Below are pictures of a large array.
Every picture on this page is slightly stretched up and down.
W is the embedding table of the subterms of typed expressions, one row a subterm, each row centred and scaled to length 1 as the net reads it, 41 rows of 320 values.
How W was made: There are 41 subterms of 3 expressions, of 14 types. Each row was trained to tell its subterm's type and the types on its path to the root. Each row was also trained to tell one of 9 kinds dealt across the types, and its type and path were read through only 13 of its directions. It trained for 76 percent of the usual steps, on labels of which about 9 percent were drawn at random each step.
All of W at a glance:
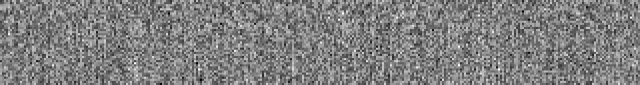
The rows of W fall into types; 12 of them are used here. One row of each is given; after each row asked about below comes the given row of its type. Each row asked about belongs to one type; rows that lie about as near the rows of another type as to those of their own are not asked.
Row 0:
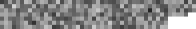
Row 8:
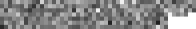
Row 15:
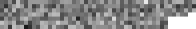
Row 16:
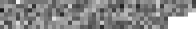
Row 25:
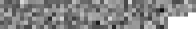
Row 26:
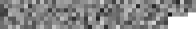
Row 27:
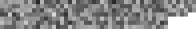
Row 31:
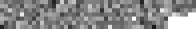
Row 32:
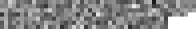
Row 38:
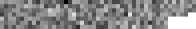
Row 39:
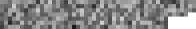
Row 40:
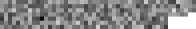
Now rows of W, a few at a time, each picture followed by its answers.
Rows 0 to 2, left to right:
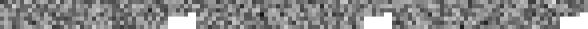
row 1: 25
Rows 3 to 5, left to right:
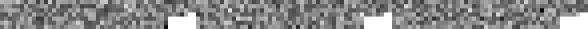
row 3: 27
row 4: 27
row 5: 15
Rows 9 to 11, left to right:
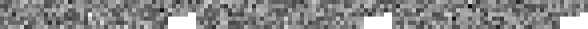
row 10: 0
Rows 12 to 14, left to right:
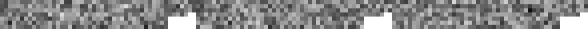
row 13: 39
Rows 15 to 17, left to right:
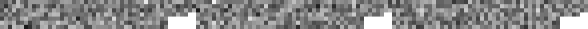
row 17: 38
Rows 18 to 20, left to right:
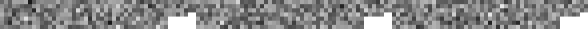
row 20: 38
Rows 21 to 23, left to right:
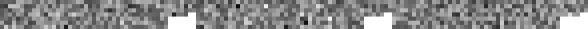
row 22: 39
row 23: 31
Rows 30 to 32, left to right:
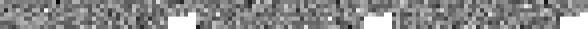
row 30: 25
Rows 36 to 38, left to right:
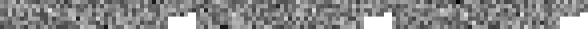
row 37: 38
